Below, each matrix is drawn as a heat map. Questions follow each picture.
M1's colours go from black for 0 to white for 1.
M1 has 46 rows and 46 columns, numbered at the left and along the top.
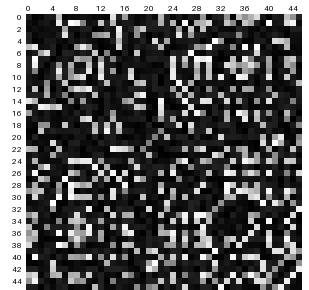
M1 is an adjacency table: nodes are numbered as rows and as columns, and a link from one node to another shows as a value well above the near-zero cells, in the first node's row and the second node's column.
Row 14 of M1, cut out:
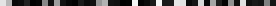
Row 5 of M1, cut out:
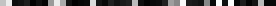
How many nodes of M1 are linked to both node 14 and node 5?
7
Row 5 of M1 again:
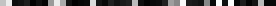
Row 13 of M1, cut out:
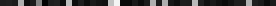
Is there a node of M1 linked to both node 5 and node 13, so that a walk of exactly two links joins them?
no
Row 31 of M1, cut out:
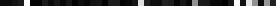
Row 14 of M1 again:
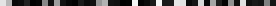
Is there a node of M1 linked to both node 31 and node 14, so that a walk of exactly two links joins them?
yes
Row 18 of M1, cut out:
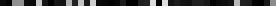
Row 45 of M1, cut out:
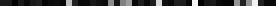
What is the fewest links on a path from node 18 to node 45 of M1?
1
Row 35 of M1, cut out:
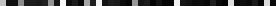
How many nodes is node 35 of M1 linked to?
10
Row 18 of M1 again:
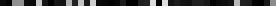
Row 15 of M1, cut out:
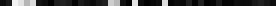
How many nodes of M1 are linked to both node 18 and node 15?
3
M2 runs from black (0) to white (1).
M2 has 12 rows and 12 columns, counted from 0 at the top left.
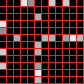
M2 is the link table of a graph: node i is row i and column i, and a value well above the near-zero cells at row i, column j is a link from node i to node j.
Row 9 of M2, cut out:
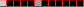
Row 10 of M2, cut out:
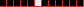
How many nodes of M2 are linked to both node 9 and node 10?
1
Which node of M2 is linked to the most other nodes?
node 5
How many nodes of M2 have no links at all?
2
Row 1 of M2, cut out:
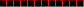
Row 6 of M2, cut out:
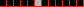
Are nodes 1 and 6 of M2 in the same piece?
no
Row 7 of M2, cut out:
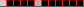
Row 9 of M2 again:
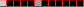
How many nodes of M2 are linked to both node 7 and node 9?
2
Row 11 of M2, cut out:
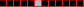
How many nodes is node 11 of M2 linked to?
1
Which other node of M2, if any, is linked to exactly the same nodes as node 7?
node 9
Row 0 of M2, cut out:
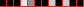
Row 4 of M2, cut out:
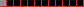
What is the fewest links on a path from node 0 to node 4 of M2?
1
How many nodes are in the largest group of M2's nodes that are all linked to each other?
2
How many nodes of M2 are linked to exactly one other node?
6
